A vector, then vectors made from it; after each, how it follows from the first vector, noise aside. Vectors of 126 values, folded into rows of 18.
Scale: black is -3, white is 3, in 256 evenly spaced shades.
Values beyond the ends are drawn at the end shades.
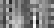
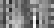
copied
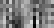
negated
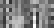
copied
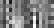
copied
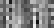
copied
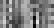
negated
